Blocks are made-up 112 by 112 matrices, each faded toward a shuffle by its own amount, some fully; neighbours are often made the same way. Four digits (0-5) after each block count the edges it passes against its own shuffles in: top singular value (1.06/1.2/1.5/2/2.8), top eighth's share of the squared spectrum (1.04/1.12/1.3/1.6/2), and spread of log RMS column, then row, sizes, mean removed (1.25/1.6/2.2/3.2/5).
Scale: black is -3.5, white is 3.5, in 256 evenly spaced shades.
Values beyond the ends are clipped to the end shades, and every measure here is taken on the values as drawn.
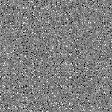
4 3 2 2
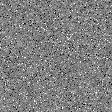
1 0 0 0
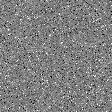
1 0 0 0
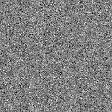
3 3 1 1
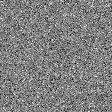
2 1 0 0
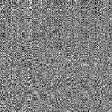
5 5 3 3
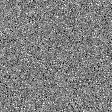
1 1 0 0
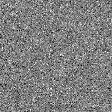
3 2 1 0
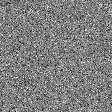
0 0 0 0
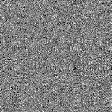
4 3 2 2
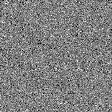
2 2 0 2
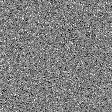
0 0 0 0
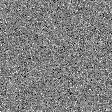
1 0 0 0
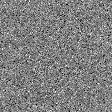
1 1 0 1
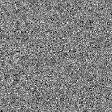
3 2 1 3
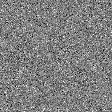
2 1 0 1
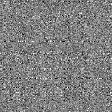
3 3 1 3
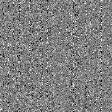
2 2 3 0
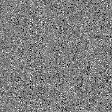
1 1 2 0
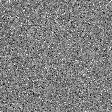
0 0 0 0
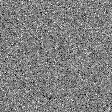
0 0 0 0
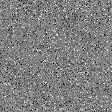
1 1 0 2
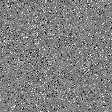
3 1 0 0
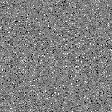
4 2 1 1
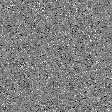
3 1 0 0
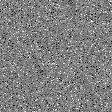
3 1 0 0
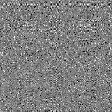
4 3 2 2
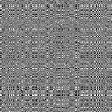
5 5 4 4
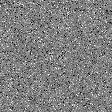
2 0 0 0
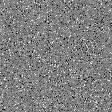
0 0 0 0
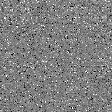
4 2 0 1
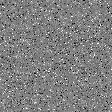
3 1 0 0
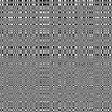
5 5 4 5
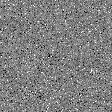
2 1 0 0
